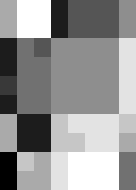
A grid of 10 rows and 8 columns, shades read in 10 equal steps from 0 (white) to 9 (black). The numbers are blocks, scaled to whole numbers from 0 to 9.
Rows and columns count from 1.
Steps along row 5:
down same down same same same down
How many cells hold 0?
10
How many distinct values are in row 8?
4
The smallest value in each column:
3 0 0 1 0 0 0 1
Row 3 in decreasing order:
8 6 5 4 4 4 4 1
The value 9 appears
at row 9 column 1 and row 10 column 1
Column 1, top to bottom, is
3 3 8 8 7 8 3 3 9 9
